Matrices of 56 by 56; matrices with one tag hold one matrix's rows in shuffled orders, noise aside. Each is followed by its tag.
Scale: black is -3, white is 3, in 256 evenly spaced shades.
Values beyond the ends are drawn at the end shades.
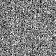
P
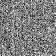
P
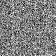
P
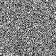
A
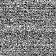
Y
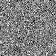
A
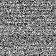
Y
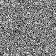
A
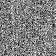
P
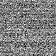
Y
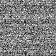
Y
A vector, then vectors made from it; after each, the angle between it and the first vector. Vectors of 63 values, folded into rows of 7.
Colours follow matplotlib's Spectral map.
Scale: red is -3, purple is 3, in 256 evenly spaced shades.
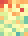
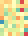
partly aligned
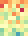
nearly parallel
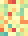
orthogonal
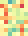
orthogonal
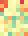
partly aligned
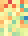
partly aligned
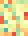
orthogonal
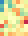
partly opposed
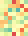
orthogonal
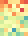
nearly parallel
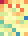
nearly parallel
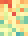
nearly parallel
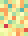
partly opposed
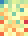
nearly opposite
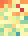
nearly parallel
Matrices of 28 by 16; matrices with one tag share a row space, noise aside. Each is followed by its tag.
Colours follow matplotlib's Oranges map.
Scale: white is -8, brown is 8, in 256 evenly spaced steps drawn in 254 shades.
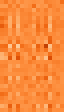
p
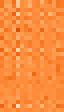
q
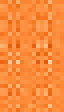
p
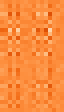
p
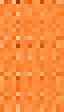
q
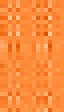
p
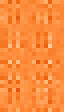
p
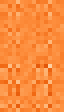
p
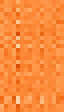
q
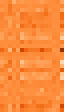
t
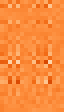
p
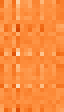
q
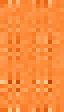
p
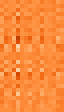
q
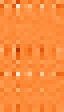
q
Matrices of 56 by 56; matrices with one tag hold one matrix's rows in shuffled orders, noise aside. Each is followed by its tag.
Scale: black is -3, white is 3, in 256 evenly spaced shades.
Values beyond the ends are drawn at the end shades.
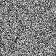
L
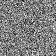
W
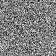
W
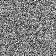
W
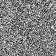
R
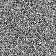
W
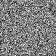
L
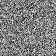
W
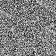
W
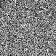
L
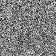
R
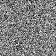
W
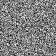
L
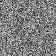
R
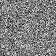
L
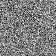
W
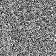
R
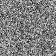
R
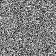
R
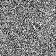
W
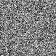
L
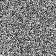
R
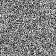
W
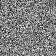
L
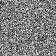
L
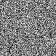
L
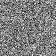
W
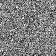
W
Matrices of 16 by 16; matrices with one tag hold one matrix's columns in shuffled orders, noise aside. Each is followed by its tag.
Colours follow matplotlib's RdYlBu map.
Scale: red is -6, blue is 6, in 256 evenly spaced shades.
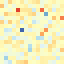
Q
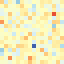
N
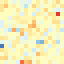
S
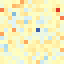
Q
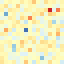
Q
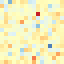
N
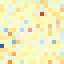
S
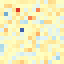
Q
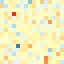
N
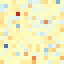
N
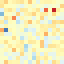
Q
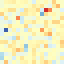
Q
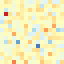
S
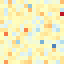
S
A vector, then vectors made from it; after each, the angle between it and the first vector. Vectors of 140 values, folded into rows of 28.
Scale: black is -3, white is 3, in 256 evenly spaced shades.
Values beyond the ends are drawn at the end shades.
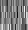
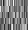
partly opposed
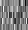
orthogonal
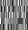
partly opposed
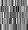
orthogonal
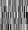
nearly opposite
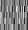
partly opposed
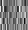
orthogonal
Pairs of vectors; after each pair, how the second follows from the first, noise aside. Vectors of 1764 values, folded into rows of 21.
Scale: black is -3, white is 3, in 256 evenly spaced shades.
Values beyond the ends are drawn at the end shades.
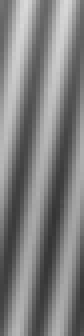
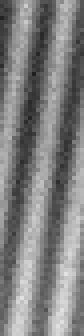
reversed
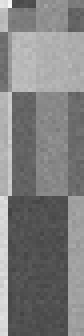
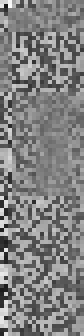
sign-scrambled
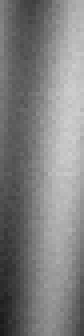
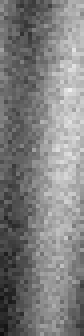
copied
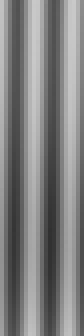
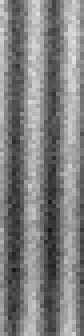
copied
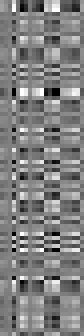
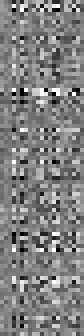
sign-scrambled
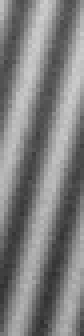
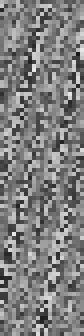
sign-scrambled
